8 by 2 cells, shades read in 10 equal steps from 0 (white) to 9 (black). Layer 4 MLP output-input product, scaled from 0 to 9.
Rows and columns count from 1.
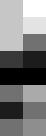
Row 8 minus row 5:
-4 -5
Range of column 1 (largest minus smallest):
7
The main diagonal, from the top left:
2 1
